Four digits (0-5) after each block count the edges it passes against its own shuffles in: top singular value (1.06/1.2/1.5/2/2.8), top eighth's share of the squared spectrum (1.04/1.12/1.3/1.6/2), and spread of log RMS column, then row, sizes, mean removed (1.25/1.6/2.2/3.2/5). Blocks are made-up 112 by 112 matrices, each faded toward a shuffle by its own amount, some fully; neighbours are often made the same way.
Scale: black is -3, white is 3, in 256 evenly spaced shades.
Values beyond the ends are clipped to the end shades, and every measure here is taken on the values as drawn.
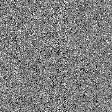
0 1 3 0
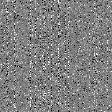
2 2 3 0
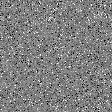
0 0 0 0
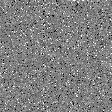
1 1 1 0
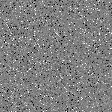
0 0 0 0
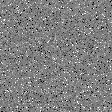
3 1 0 0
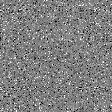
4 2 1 1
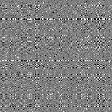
5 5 3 4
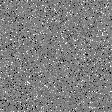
0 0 0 0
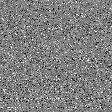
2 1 0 2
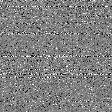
2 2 0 3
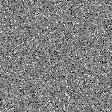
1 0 0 0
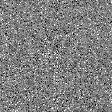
3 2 2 1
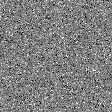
0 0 0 0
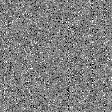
3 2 2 0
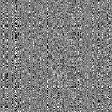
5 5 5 2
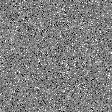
2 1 1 0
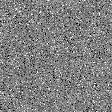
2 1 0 0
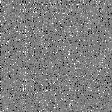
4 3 1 1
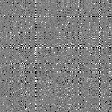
5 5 3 3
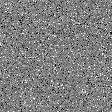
2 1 0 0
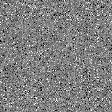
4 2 1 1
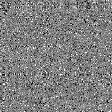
4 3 1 2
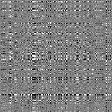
5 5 4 4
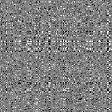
5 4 3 3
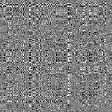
5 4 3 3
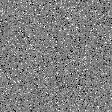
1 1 1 0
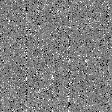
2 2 2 0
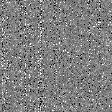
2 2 3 0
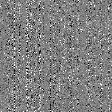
2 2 4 0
